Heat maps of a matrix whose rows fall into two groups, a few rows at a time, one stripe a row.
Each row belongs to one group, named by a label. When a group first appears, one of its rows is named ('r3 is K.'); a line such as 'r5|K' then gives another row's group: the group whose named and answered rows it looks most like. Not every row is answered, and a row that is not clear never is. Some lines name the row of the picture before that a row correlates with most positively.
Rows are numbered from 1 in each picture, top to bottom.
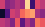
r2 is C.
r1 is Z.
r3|Z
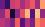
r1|C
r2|Z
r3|Z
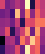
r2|Z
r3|Z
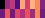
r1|C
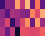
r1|Z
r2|C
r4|C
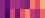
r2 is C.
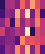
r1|C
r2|Z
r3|Z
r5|C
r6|Z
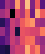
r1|Z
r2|Z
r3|C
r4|C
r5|C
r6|C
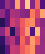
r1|Z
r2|C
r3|C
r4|Z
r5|C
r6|C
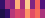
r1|Z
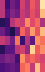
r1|C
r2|C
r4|C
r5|Z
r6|C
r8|C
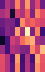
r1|Z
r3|C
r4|Z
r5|C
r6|C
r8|Z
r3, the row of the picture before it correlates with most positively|7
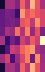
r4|Z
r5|C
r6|C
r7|Z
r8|C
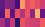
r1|C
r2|Z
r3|C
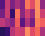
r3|Z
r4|C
